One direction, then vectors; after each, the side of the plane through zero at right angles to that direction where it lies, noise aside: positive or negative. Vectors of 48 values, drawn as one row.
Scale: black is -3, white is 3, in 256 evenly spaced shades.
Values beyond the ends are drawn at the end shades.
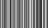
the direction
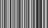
positive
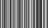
positive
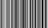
negative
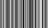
negative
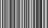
positive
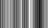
positive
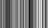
negative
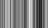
positive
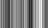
negative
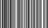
positive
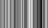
positive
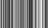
negative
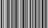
negative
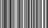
positive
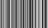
negative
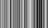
positive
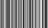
negative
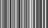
positive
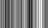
negative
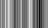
positive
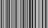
negative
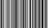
negative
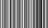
positive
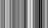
positive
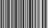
negative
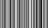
positive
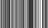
negative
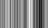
positive
